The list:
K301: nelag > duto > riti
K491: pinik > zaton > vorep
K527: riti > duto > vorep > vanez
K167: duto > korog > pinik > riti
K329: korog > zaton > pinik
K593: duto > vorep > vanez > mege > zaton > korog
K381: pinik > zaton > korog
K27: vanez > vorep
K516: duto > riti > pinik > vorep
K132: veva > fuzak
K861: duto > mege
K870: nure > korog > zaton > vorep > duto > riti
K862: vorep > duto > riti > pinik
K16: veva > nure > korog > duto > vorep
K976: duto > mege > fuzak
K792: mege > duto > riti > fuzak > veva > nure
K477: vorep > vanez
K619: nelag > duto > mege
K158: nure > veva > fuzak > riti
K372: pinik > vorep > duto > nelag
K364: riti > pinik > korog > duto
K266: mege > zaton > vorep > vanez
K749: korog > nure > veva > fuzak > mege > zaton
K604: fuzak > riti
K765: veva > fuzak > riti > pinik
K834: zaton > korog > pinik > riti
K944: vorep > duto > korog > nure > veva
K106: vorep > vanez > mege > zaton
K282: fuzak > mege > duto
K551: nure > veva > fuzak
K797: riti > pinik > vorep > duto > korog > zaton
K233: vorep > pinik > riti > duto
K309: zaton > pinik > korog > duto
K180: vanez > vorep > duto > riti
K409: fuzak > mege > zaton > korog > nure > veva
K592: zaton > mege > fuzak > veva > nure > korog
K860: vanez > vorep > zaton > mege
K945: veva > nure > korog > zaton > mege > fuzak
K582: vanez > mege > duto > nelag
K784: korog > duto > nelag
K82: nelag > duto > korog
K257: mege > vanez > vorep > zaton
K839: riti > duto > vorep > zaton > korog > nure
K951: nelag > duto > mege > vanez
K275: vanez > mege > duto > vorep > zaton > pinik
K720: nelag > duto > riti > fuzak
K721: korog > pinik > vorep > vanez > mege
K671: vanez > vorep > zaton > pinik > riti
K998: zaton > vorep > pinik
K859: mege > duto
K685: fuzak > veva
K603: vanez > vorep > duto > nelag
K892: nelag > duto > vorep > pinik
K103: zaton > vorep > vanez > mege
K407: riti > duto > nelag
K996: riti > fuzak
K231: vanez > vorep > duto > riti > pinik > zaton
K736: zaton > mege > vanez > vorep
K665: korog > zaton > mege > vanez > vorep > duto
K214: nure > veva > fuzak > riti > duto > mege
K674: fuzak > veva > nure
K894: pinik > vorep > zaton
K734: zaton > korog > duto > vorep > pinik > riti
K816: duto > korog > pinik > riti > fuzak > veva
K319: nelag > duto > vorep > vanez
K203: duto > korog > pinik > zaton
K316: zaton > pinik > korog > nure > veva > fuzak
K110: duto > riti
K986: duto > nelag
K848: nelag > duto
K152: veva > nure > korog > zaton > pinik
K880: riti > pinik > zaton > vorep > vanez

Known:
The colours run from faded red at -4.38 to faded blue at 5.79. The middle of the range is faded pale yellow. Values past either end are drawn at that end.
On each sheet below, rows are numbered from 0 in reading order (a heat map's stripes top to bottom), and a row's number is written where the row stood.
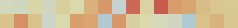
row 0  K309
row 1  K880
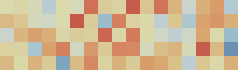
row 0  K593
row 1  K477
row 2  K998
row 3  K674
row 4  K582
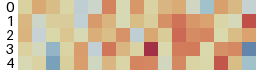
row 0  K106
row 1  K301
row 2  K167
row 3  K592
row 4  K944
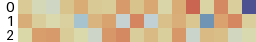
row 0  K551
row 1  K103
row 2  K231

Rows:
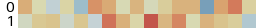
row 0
K721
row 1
K797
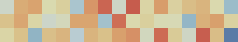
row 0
K203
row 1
K266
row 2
K409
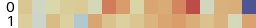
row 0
K945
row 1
K848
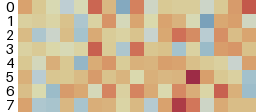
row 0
K527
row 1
K860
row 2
K861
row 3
K27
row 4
K407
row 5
K996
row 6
K792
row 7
K214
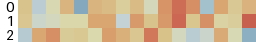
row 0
K619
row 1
K870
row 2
K894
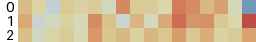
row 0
K816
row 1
K110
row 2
K734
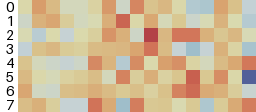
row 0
K257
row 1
K275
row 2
K82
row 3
K491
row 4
K665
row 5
K132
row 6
K158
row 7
K319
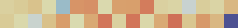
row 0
K603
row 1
K316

